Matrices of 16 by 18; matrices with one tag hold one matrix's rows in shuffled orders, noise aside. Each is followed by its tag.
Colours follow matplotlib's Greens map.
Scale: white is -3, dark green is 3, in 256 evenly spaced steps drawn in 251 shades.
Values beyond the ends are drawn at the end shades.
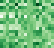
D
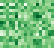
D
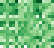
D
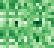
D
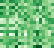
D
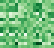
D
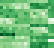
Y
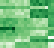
Y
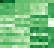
Y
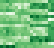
Y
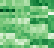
Y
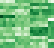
Y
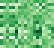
D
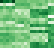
Y
